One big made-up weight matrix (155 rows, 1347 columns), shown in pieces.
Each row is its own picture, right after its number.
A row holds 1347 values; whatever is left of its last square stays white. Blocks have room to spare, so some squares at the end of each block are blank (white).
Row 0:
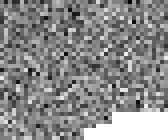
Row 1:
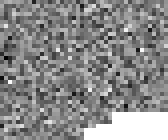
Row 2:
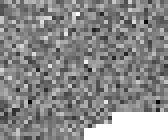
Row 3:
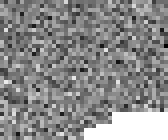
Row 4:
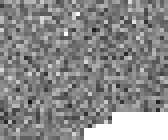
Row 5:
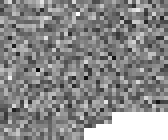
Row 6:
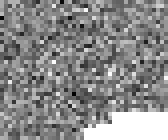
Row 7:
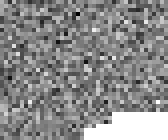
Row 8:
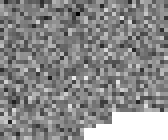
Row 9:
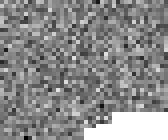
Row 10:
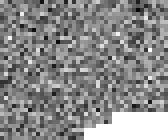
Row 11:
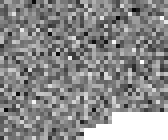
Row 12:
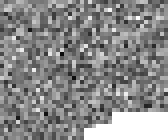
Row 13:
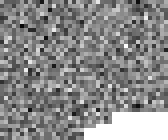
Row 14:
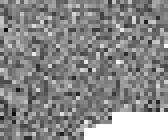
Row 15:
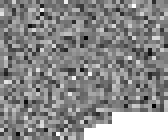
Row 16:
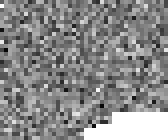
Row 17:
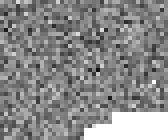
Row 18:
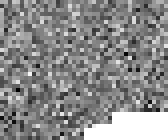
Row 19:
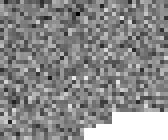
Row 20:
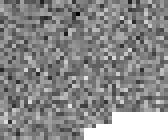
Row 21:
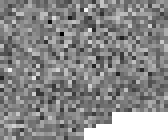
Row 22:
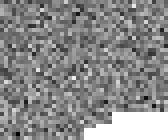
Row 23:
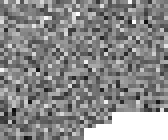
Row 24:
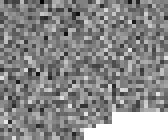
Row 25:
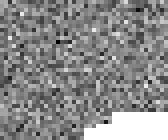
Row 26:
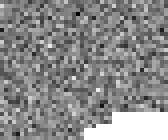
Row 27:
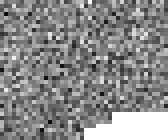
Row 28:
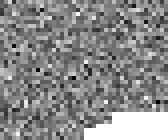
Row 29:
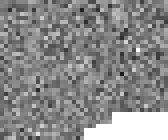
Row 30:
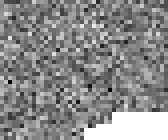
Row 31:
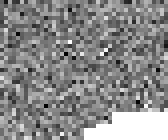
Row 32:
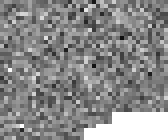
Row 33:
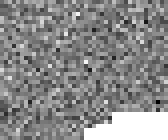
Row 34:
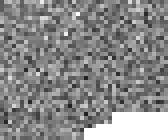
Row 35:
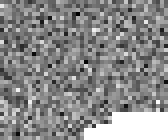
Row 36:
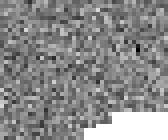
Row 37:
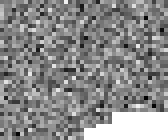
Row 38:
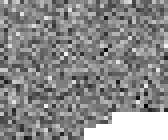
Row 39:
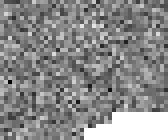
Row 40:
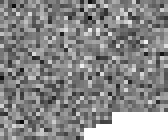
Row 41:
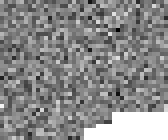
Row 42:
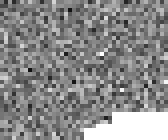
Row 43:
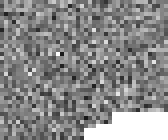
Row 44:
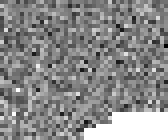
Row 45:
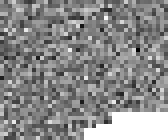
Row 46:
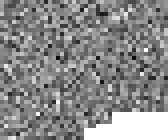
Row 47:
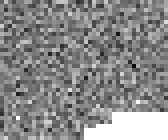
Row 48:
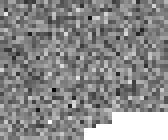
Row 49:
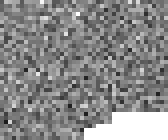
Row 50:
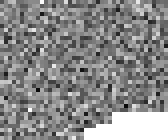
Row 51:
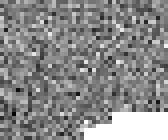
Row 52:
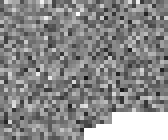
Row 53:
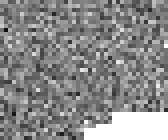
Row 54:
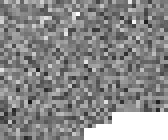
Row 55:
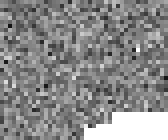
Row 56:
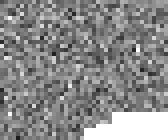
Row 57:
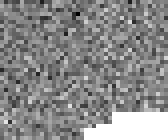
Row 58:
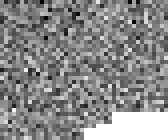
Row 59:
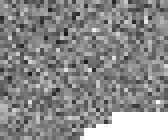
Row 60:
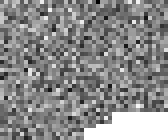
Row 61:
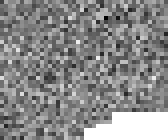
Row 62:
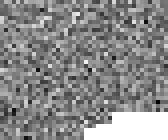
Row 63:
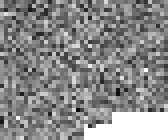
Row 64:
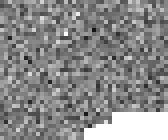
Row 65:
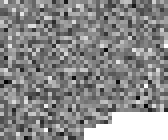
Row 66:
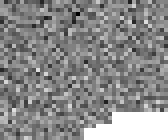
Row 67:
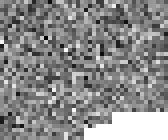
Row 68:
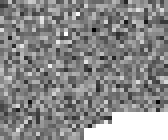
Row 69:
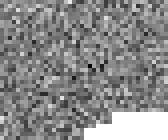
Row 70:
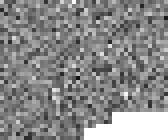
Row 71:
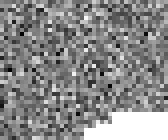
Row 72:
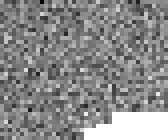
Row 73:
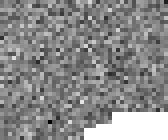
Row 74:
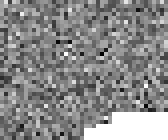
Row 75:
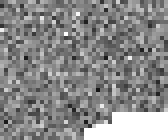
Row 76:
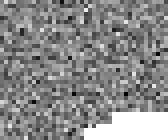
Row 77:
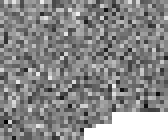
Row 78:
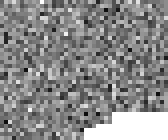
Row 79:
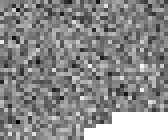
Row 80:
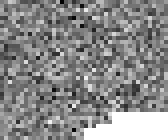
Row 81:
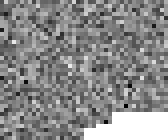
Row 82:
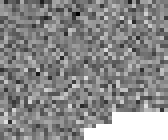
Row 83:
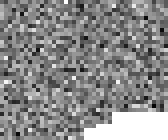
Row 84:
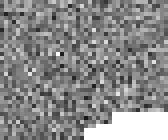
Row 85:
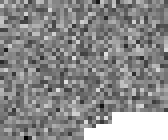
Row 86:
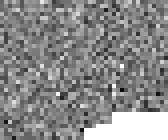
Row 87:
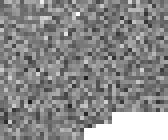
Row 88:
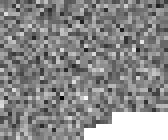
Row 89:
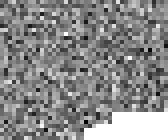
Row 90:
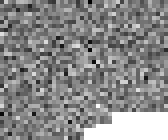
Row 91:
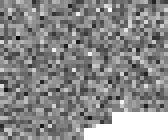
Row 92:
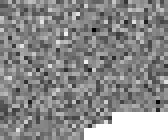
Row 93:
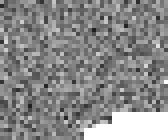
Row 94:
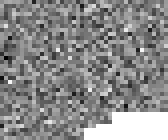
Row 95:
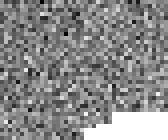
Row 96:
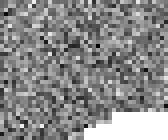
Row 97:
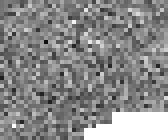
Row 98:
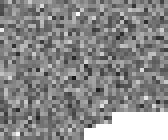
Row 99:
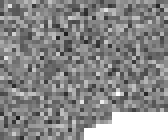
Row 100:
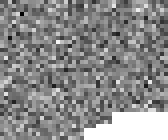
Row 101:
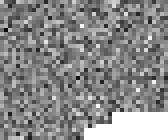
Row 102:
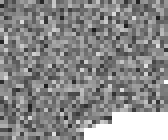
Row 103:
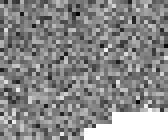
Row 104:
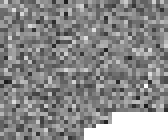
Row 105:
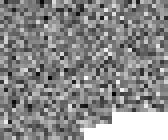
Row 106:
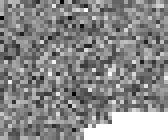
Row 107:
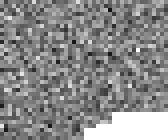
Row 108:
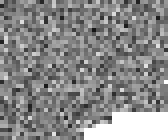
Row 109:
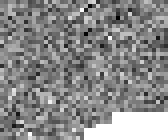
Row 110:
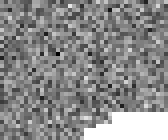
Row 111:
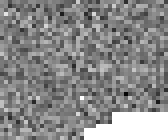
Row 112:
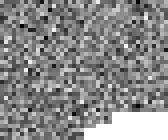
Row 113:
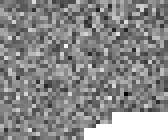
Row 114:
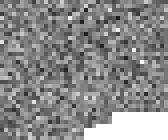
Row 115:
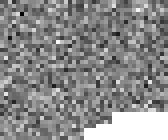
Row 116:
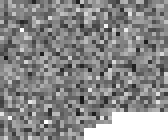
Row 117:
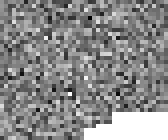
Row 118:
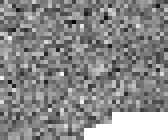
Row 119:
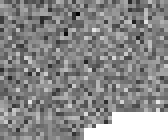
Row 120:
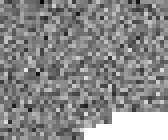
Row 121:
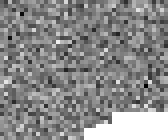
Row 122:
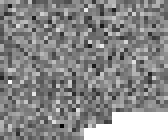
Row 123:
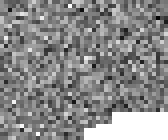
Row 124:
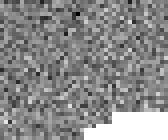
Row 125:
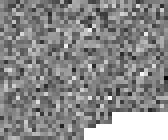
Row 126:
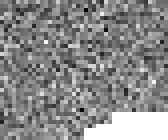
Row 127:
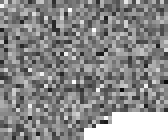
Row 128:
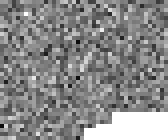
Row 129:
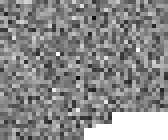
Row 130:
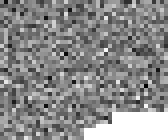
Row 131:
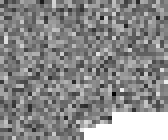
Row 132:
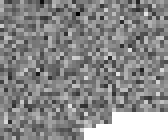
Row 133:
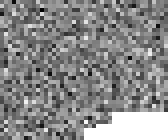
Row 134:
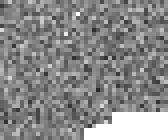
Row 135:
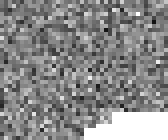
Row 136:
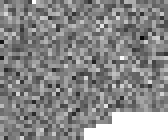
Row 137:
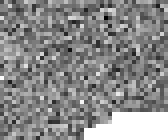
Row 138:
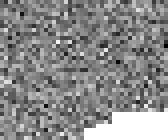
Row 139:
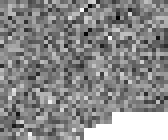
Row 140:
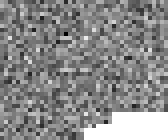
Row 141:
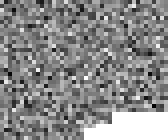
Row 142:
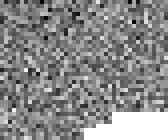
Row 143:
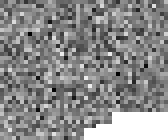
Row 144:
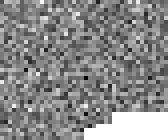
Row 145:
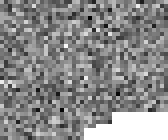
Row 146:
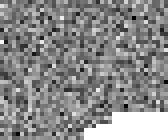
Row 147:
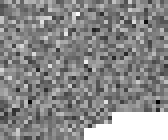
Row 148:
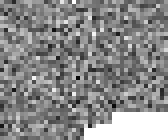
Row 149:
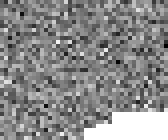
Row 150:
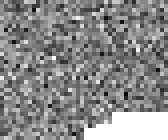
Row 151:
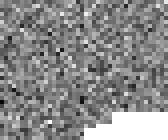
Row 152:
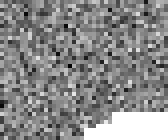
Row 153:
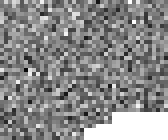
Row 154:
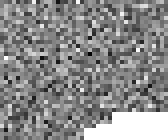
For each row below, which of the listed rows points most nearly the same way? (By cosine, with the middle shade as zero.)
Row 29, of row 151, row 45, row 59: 151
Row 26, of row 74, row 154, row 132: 132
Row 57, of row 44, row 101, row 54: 44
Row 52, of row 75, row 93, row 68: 75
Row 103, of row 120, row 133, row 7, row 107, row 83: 83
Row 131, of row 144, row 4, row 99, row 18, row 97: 18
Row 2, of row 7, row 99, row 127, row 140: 99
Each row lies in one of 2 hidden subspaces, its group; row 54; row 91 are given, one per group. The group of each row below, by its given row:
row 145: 91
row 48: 91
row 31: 54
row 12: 91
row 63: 91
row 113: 91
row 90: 91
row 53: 54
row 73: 91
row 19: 54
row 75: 54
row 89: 54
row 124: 54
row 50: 54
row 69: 91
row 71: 91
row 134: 54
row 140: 54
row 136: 91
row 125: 91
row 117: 91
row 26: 54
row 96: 91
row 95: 54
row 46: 91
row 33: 54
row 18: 54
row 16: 54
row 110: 91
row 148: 91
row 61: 91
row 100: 54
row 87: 54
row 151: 91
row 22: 54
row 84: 91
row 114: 91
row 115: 54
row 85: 54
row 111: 91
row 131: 54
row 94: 91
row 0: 54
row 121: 54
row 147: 54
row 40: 91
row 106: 91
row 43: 91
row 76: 91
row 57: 54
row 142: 54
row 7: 54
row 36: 91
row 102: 54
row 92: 54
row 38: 54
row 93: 54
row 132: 54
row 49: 54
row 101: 91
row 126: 91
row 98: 54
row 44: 54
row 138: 54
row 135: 91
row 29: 91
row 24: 54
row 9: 54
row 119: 54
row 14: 54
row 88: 91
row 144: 54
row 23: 54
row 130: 54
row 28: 54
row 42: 54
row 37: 54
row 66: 54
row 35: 54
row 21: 91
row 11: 91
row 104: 54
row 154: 91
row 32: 91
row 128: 91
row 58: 54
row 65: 54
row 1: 91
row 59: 54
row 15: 54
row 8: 54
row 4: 54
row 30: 91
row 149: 54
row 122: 91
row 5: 54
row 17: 91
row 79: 91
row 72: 54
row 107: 91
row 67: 91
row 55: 91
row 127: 54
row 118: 91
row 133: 54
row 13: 54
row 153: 54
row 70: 91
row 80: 91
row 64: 54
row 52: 54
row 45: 91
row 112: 54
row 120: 54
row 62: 54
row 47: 91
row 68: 54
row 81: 91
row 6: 91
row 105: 54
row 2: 54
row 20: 54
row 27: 91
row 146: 54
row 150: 91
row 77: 54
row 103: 54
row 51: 54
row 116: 91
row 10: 54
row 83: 54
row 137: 91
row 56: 91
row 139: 91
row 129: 91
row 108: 54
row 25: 54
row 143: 91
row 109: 91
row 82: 54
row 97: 91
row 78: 54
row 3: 54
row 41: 91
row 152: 91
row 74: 54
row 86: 54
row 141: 54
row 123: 91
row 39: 91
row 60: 54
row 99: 91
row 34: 54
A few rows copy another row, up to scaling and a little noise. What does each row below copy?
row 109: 139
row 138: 149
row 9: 85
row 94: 1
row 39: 30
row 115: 100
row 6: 106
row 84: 43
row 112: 13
